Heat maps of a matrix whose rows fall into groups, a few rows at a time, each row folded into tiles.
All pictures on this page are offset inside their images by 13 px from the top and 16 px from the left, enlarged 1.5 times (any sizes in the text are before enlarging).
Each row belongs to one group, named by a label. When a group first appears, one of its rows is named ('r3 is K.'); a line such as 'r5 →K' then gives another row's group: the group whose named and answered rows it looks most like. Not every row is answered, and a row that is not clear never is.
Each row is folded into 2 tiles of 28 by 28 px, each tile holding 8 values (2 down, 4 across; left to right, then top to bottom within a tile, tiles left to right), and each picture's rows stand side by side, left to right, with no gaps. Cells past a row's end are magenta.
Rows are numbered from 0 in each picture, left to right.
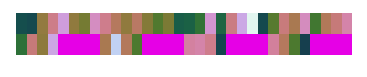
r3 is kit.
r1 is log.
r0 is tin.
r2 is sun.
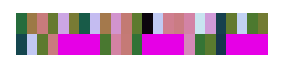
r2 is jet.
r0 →tin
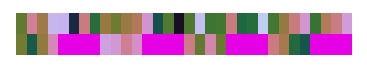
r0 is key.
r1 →log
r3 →kit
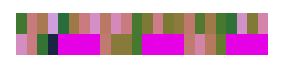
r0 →kit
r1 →jet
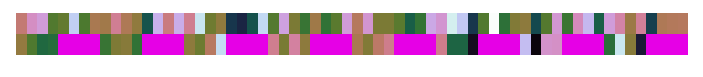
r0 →jet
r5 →jet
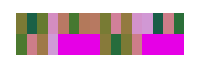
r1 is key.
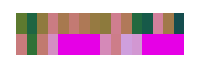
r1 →log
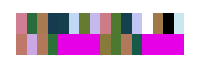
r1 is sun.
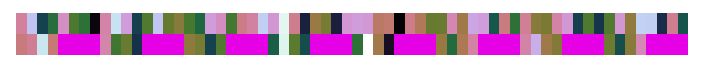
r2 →kit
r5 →key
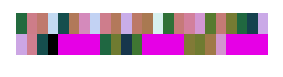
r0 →kit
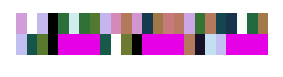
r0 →jet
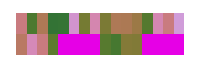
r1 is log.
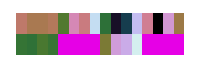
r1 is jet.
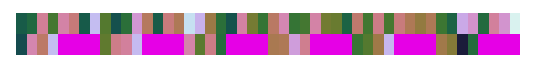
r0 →tin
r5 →kit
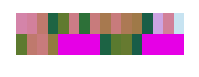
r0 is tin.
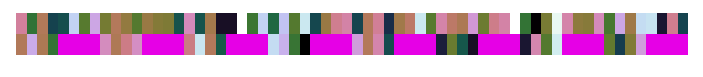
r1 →log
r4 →sun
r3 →kit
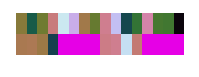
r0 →sun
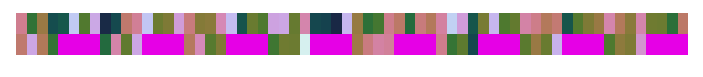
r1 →tin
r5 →jet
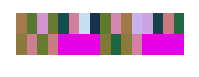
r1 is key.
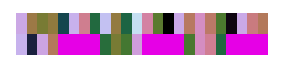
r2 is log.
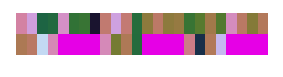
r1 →jet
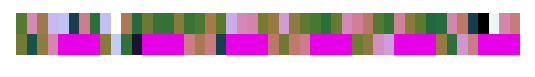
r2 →sun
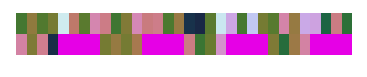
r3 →key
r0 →sun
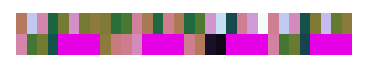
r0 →jet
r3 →jet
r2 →kit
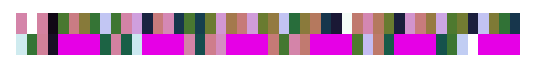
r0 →jet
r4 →log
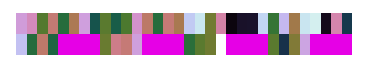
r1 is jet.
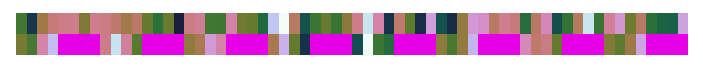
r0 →tin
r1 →log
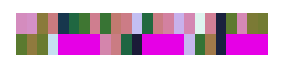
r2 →jet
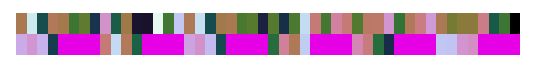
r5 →log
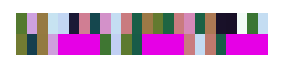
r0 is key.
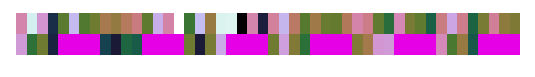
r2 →key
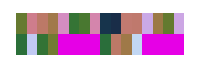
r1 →tin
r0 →tin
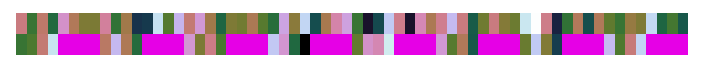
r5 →jet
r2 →jet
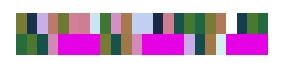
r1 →key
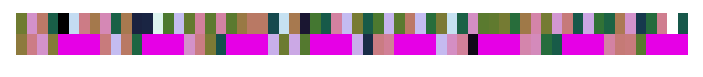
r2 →kit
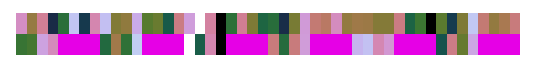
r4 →log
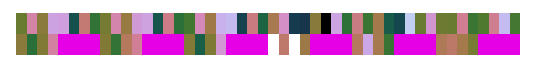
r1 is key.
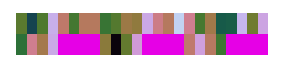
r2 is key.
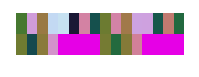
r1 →key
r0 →key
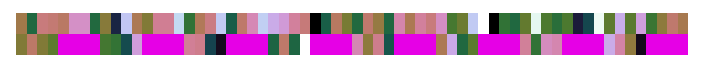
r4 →sun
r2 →kit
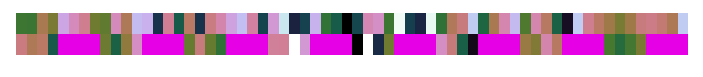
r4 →tin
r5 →kit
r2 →sun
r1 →key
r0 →sun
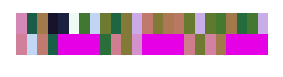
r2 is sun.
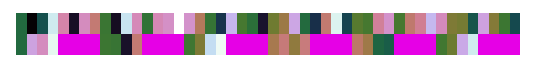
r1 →kit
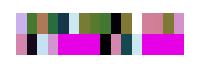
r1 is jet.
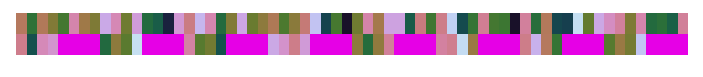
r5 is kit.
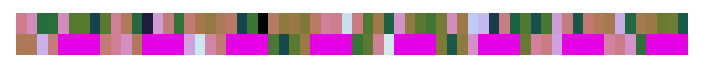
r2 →log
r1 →log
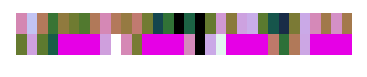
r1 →log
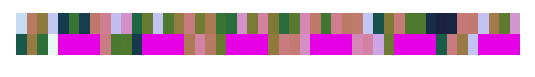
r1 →jet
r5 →tin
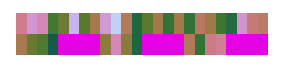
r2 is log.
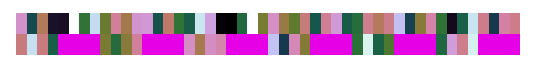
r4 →tin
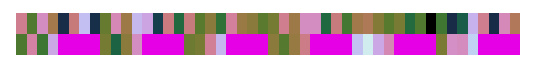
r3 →key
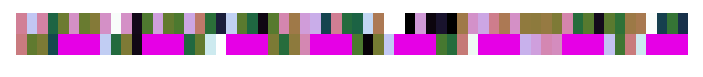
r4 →key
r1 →jet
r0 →jet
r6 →log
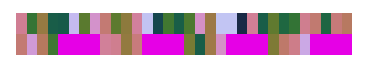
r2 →key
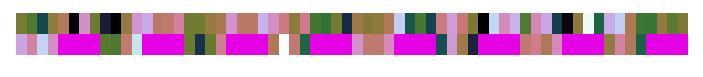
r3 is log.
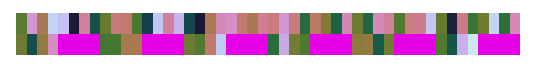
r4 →kit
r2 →tin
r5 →tin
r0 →key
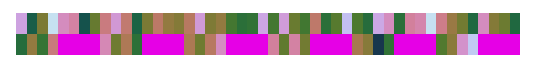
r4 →kit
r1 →jet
